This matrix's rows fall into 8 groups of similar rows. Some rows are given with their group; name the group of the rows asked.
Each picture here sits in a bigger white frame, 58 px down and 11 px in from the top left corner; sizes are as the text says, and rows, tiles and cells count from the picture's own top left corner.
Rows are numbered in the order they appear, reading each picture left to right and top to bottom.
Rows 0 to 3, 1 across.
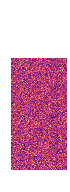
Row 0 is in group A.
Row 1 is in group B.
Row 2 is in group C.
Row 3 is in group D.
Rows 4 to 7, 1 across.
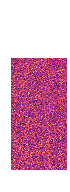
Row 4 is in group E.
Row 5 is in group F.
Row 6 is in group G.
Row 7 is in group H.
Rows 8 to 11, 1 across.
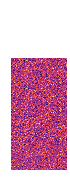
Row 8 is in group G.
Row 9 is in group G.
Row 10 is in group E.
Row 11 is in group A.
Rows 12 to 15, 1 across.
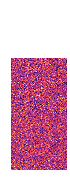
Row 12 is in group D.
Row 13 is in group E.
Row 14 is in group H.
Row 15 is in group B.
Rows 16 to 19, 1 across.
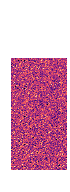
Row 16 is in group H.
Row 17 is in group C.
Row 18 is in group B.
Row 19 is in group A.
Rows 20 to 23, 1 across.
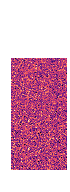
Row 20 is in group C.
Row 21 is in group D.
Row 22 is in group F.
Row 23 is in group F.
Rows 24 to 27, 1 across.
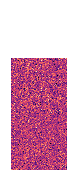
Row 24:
D
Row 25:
H
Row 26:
F
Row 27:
E
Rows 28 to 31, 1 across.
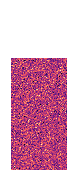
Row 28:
A
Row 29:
E
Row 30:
F
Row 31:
H
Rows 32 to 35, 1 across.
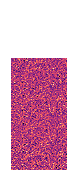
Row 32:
G
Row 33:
A
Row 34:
A
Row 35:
A
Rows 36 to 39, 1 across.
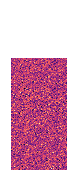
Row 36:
B
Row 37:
B
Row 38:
E
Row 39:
G
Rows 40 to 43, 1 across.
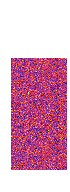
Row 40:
D
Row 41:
F
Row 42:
E
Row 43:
D
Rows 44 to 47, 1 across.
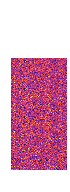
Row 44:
B
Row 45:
H
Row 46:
H
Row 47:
F
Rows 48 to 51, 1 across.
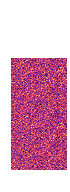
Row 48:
A
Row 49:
E
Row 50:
A
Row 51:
B
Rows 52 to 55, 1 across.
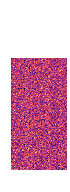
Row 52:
B
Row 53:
H
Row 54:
B
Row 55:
C
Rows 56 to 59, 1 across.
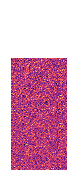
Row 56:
E
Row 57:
A
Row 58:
A
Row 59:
G
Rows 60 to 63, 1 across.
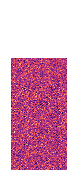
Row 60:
H
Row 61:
C
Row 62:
C
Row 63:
G
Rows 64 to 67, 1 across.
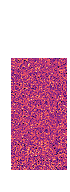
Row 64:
F
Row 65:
A
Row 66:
A
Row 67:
D
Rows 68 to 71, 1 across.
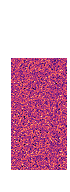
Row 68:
B
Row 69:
A
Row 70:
H
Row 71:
A
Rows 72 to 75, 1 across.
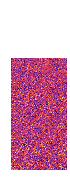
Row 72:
D
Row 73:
E
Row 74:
A
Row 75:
C
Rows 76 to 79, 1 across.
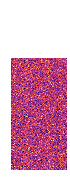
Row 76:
H
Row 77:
A
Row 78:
G
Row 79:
F
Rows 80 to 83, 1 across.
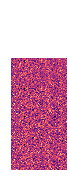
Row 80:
H
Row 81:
H
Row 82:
B
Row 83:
H
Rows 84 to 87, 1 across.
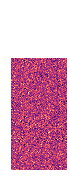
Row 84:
C
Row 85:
F
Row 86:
B
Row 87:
H
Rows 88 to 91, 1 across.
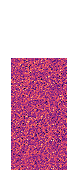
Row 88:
B
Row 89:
A
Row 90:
G
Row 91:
G
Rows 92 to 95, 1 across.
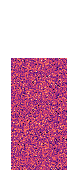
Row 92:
D
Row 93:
D
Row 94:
E
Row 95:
D
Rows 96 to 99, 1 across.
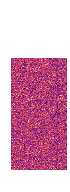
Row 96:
D
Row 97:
A
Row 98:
F
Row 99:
D
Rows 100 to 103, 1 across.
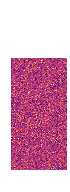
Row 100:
G
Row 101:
F
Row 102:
D
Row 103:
G
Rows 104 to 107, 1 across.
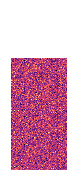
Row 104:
C
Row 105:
D
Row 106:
B
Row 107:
G
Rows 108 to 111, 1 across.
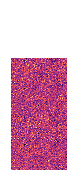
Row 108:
C
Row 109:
A
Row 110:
D
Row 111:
B
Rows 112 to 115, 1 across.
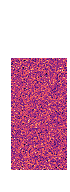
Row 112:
A
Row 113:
B
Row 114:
F
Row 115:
B
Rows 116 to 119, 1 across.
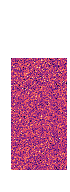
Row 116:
E
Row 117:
C
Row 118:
H
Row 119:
E
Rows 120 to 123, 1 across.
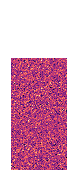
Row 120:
H
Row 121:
E
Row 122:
F
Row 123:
C
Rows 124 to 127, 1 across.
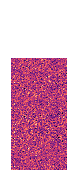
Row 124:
B
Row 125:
C
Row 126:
C
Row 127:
F
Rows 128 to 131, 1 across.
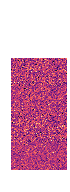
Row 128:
D
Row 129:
B
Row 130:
E
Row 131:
G
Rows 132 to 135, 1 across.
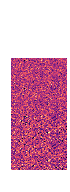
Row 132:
H
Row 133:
C
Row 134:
B
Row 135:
B
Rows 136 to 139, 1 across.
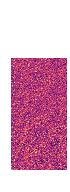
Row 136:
F
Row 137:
E
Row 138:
E
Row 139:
C
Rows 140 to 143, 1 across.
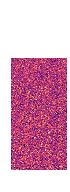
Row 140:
C
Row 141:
D
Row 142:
B
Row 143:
H
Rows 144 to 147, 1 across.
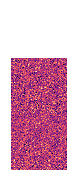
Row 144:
F
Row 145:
D
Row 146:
E
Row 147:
B
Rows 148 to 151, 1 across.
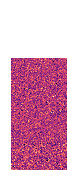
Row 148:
D
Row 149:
G
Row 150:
F
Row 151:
C
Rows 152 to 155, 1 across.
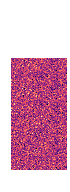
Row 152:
C
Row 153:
C
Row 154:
E
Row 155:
D
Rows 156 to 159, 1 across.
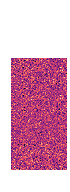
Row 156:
A
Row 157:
A
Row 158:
F
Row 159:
H
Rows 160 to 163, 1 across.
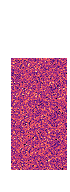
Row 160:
F
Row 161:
C
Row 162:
B
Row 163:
B
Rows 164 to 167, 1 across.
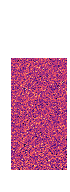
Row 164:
E
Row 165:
C
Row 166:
E
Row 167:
B
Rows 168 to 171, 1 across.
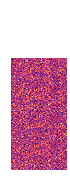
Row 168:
H
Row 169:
B
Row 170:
A
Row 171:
B
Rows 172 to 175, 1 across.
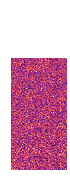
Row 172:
D
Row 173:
G
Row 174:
A
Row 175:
C
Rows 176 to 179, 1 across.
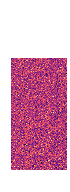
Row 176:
A
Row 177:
G
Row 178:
B
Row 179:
B
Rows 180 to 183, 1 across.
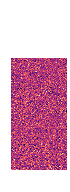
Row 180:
F
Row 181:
E
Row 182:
A
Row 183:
H
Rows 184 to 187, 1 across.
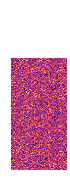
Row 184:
A
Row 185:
C
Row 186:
B
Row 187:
A
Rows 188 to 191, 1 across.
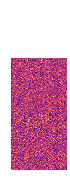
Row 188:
H
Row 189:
G
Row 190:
D
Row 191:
E
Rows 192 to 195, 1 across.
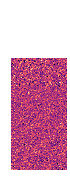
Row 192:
H
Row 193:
F
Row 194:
A
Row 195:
C
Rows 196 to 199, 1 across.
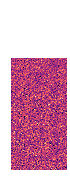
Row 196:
E
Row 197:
B
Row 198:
H
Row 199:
D
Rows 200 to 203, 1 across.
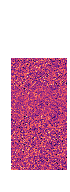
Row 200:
E
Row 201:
C
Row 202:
B
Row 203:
C
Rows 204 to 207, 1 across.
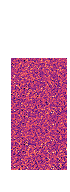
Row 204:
H
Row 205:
G
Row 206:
G
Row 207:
G
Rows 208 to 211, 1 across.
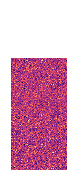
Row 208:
G
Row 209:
C
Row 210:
F
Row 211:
G
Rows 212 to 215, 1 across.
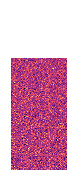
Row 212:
G
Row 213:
H
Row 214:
A
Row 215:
F
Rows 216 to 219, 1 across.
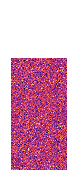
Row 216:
A
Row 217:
G
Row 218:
E
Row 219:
F
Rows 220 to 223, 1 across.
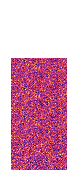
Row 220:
C
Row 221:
C
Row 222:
C
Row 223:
E
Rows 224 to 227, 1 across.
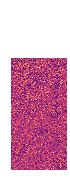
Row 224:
E
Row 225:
D
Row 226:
C
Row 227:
G
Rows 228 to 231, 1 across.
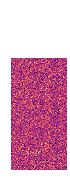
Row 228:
B
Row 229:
H
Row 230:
B
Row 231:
D
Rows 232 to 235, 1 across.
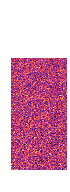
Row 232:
E
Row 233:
A
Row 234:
B
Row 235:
C
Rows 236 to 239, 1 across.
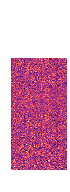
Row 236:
D
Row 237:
H
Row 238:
D
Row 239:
B
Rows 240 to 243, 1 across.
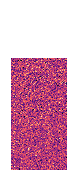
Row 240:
E
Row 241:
B
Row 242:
H
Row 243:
F
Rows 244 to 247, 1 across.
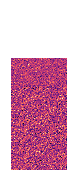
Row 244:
F
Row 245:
A
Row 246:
E
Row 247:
E
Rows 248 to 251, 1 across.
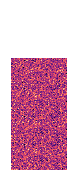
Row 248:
A
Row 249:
C
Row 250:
C
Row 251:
C
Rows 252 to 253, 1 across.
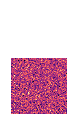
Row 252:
H
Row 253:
F
